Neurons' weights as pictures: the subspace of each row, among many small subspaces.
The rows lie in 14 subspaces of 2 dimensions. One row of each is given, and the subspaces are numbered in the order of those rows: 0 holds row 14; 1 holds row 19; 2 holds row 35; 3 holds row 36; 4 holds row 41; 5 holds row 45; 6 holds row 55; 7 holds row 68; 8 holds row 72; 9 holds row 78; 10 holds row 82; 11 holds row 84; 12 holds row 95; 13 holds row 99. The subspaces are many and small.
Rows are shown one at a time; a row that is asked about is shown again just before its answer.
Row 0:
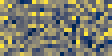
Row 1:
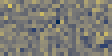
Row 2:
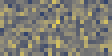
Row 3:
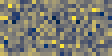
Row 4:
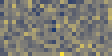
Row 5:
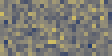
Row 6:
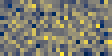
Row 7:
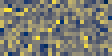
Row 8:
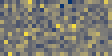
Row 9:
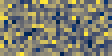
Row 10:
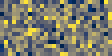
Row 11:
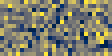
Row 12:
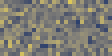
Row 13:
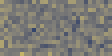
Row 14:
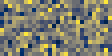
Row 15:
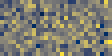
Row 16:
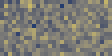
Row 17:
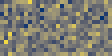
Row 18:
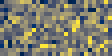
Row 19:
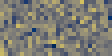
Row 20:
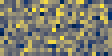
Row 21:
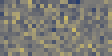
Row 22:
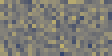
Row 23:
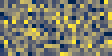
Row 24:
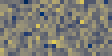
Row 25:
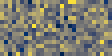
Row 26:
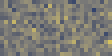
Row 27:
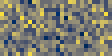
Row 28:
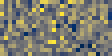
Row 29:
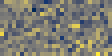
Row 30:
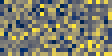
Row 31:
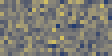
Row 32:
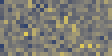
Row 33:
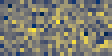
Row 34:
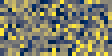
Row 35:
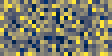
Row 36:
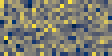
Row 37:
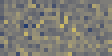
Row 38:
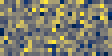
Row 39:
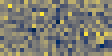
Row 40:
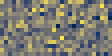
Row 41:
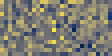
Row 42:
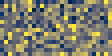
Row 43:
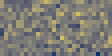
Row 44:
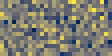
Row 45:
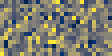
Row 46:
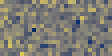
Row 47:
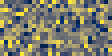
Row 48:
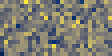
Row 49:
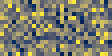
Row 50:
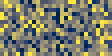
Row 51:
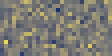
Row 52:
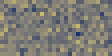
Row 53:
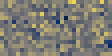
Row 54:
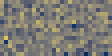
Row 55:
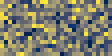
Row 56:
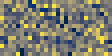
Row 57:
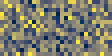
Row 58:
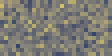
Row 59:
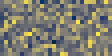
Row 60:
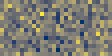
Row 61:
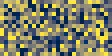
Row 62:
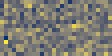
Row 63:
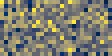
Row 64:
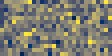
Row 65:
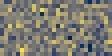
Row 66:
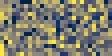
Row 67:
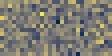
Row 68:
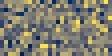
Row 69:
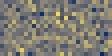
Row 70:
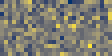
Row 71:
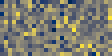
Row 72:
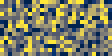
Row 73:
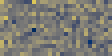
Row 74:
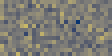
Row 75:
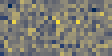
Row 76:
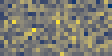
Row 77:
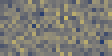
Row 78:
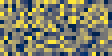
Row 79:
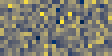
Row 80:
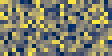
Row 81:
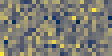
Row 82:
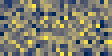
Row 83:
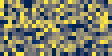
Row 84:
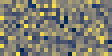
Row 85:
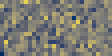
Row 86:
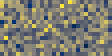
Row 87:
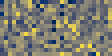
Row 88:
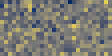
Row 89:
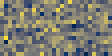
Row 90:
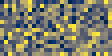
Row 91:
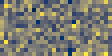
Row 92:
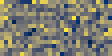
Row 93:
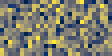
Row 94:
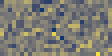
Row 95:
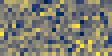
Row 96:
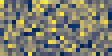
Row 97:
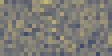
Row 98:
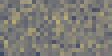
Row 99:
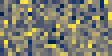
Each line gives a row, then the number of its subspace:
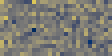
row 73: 0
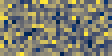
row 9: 6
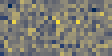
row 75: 5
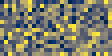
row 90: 9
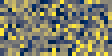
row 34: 4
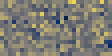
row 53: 13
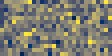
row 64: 0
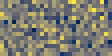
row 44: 13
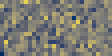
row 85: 5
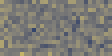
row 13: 7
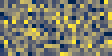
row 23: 13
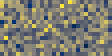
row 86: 3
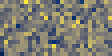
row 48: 5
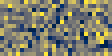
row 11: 6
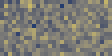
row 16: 10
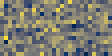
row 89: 3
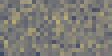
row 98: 5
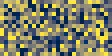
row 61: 4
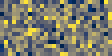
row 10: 13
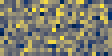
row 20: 8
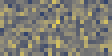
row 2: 0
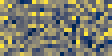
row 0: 0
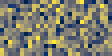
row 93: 1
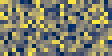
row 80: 2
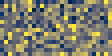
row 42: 9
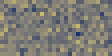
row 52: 12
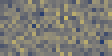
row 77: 9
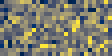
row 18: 7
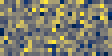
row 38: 8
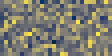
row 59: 6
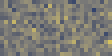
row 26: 13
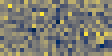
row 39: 6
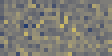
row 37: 11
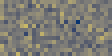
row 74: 11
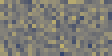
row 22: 8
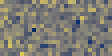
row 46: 7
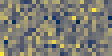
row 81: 5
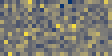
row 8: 9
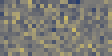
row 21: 4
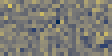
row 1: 0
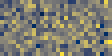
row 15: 10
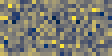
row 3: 5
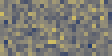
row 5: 13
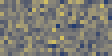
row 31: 8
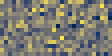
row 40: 8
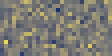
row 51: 1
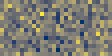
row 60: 2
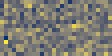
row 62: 3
